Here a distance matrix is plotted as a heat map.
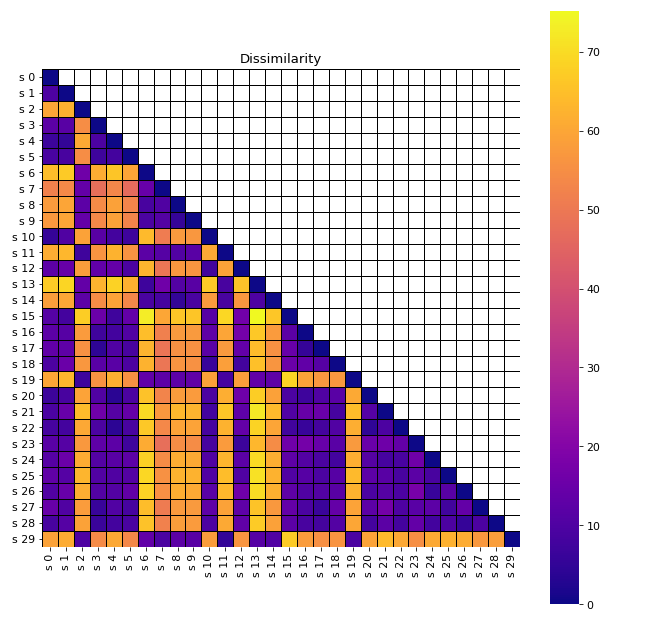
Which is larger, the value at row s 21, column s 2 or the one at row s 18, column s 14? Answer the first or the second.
the first
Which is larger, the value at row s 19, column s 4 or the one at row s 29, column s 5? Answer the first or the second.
the first
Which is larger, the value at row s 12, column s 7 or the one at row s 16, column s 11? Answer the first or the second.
the second
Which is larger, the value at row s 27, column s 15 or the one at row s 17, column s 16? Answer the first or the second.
the first
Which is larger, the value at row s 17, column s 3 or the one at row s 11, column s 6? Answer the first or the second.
the second
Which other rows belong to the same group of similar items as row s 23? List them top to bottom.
s 0, s 1, s 3, s 4, s 5, s 10, s 12, s 15, s 16, s 17, s 18, s 20, s 21, s 22, s 24, s 25, s 26, s 27, s 28
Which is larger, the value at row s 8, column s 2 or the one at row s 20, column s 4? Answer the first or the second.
the first
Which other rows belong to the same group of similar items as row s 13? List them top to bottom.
s 2, s 6, s 7, s 8, s 9, s 11, s 14, s 19, s 29
